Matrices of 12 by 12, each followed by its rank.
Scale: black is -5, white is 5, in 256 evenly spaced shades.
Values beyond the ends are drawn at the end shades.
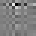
one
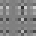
one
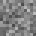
full rank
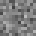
full rank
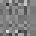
two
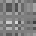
one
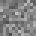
full rank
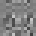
two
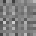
two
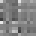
two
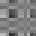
one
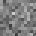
full rank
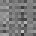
two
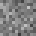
full rank
